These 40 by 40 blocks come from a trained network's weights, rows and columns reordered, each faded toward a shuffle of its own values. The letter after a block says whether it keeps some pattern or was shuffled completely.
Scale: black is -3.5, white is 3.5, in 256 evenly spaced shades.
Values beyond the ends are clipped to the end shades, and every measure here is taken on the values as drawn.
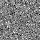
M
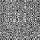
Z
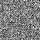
M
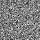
M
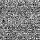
Z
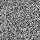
M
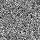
M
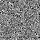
M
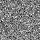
M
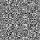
Z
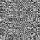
Z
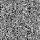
Z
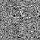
Z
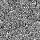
M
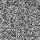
M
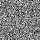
M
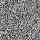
M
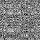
Z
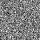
M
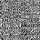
Z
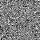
M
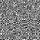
Z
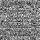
Z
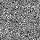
M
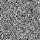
Z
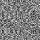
Z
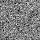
M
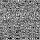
Z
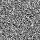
M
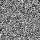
M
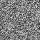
M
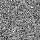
M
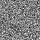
M
